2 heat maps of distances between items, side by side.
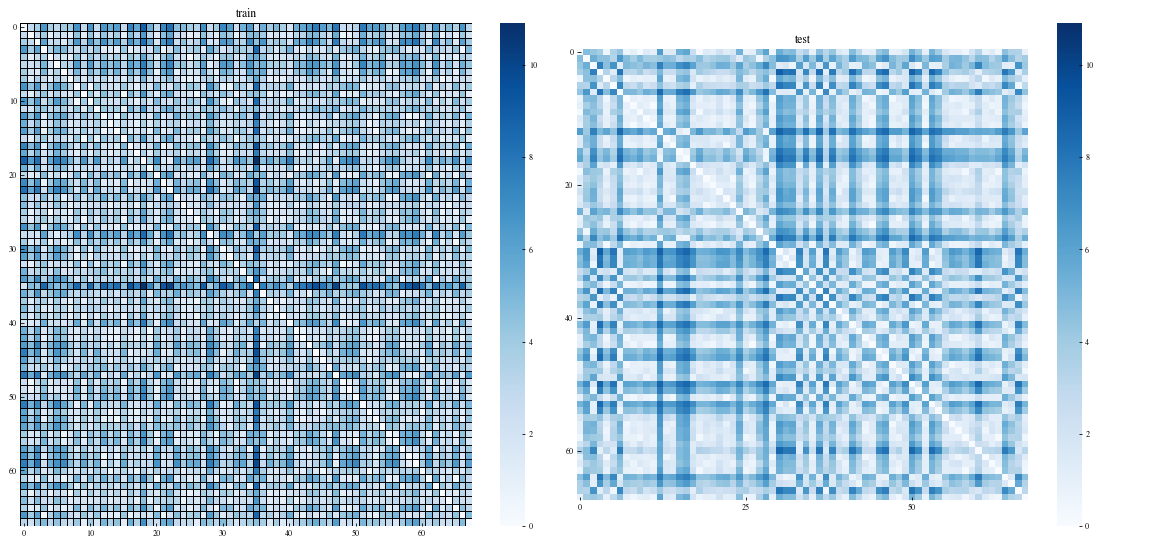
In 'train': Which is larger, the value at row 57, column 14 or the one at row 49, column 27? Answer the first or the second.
the second
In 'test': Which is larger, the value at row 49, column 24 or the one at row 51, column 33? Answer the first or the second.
the second
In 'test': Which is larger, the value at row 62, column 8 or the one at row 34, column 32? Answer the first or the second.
the second
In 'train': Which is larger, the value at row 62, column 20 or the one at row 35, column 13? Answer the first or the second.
the second
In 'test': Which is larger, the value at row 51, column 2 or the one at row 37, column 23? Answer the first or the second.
the second
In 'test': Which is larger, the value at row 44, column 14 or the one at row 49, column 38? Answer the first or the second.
the second
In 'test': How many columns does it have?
68
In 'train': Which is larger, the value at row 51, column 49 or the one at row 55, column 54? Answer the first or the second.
the first
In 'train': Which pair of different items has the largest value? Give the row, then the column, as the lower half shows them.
35, 18
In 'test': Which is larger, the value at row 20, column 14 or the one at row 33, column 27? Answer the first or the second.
the second
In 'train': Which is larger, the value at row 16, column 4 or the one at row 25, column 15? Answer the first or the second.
the first
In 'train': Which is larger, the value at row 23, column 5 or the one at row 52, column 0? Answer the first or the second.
the second
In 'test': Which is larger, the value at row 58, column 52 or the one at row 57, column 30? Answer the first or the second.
the second
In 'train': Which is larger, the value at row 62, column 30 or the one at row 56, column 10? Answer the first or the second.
the second
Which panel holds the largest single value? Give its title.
train
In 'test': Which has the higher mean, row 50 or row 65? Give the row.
50
